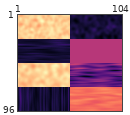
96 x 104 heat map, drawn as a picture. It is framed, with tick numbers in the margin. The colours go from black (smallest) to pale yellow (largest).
It is made of 4 by 2 panels. Panel 1,1: very high, blotchy, faint in contrast. Panel 1,2: very low, blotchy, faint in contrast. Panel 2,1: very low, streaked across, faint in contrast. Panel 2,2: middling, flat. Panel 3,1: very high, blotchy, faint in contrast. Panel 3,2: low, streaked across. Panel 4,1: very low, streaked downward, faint in contrast. Panel 4,2: high, streaked across, faint in contrast.
